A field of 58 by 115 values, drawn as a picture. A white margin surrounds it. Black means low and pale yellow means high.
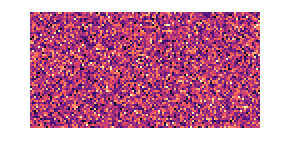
Odd rows or columns: none. Grain: fine. Stripes: none. Histogram: bell-shaped. Slope: none. Seam: none. Mirror symmetry: none. Average level on the scale: 50%.
